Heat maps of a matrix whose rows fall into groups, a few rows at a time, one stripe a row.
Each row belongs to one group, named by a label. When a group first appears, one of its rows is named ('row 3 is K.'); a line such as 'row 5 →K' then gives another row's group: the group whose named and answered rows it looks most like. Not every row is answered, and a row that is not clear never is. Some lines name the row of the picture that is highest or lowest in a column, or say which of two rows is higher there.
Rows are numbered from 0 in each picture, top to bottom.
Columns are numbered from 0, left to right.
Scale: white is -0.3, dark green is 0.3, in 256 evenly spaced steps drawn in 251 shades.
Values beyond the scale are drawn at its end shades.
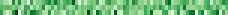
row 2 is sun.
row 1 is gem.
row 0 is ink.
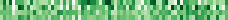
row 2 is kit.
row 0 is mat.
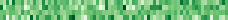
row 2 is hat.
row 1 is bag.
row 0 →ink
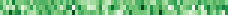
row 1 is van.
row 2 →gem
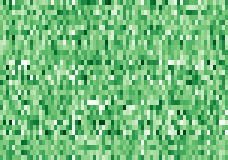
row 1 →gem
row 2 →kit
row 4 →sun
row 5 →bag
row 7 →sun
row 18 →hat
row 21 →bag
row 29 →mat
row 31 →van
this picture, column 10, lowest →15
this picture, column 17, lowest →0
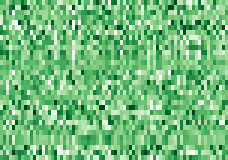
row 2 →mat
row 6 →gem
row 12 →sun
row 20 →ink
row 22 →kit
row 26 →ink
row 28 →mat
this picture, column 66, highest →4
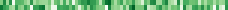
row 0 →mat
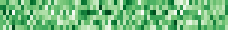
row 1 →hat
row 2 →mat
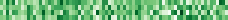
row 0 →sun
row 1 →kit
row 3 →kit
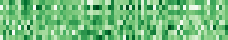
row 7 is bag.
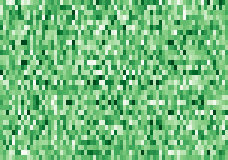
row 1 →sun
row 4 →van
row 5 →bag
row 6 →kit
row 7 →gem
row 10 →gem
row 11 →bag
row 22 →hat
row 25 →gem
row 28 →mat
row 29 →hat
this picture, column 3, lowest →0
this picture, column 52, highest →16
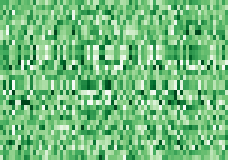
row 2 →mat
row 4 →kit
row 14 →kit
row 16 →mat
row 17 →mat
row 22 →mat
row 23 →sun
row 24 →hat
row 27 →hat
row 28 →van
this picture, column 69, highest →13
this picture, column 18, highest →6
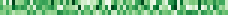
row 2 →kit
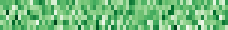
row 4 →ink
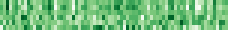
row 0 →hat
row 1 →hat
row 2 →hat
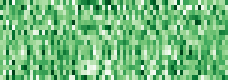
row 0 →mat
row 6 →ink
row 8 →gem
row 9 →kit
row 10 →kit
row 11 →kit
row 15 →ink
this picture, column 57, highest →13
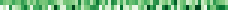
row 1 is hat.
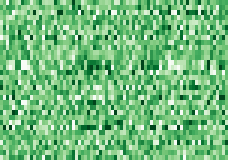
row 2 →kit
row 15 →bag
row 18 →sun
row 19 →ink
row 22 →sun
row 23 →bag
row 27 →van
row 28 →kit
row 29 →bag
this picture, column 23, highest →14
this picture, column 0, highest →17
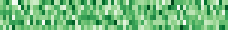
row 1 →hat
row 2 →gem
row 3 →mat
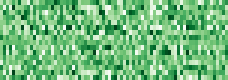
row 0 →ink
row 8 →ink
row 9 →mat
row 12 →bag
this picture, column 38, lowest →4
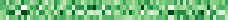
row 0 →hat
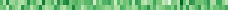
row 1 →hat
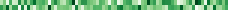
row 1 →hat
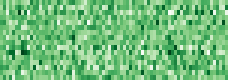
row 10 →van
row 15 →mat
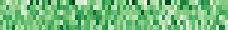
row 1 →kit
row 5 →sun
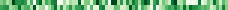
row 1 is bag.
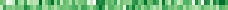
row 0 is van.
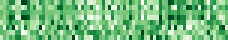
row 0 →van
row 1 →kit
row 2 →van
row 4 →gem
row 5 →sun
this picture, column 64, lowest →4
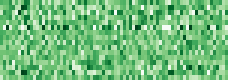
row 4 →ink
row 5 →kit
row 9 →kit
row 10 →hat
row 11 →bag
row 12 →mat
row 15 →bag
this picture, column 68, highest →2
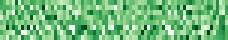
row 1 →gem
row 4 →sun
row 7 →hat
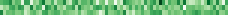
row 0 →gem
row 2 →bag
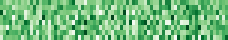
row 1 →kit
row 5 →hat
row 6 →ink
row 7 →kit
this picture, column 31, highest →3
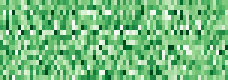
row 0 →kit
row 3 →kit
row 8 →bag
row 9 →hat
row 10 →sun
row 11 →van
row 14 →bag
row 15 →mat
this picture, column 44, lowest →6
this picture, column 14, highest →3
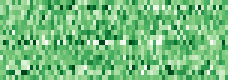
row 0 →ink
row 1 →sun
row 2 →kit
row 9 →ink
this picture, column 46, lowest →8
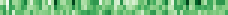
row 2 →mat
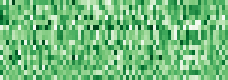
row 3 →gem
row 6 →kit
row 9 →bag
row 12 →sun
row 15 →bag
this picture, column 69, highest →3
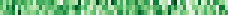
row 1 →sun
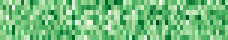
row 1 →mat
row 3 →hat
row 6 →sun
